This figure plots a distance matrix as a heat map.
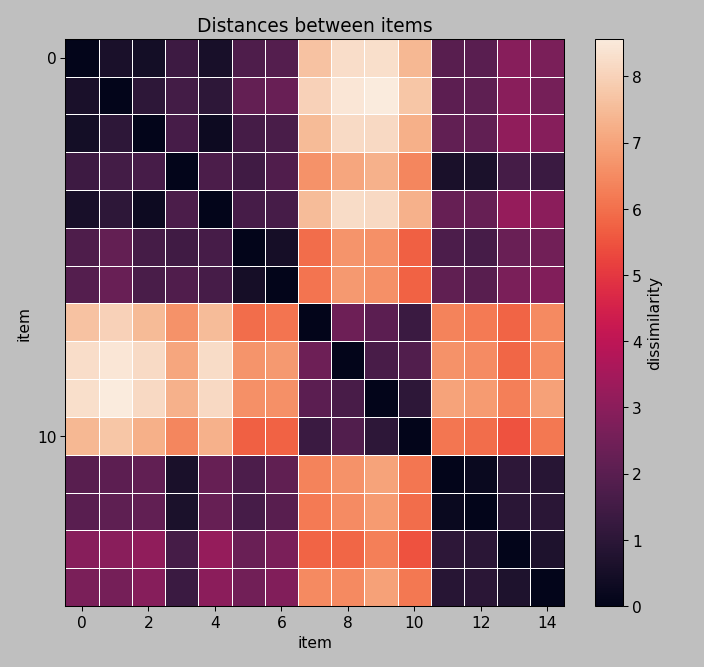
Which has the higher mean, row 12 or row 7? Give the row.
7
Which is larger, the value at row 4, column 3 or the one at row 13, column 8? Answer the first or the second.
the second
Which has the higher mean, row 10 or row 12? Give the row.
10
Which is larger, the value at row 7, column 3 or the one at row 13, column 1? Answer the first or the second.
the first
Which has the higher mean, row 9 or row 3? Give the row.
9
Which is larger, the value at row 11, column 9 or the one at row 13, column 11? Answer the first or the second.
the first
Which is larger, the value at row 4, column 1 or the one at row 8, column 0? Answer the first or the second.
the second
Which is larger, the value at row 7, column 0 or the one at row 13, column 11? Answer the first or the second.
the first
